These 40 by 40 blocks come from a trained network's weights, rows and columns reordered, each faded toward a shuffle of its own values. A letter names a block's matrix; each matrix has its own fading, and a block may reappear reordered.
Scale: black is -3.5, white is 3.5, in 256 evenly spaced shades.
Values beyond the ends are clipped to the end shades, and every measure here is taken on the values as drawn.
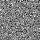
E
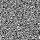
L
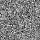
E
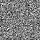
L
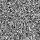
L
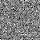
L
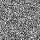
L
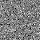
E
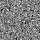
E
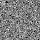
E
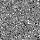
E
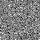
E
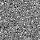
E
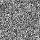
L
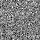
E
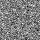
L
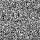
L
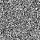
L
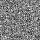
L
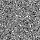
E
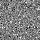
E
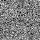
E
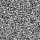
L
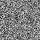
L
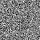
L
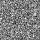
L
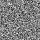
E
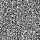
L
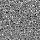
E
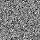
E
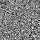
E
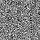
L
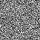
L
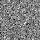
E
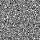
L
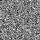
L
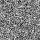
L
